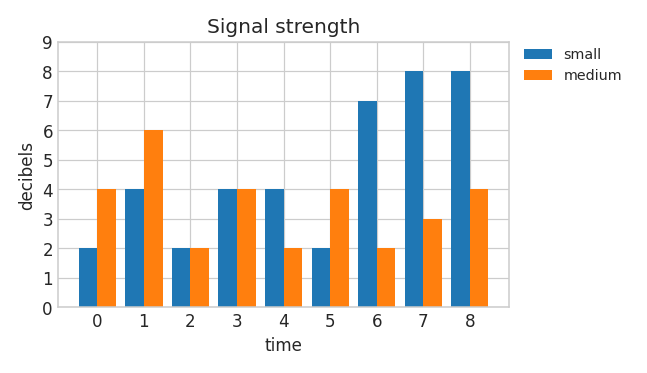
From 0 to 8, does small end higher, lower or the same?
higher
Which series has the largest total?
small
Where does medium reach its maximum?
1
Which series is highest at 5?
medium
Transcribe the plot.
Title: Signal strength
x-axis: time, ticks 0 1 2 3 4 5 6 7 8
y-axis: decibels, ticks 0 1 2 3 4 5 6 7 8 9
Legend: small, medium
Values:
small: 2 4 2 4 4 2 7 8 8
medium: 4 6 2 4 2 4 2 3 4
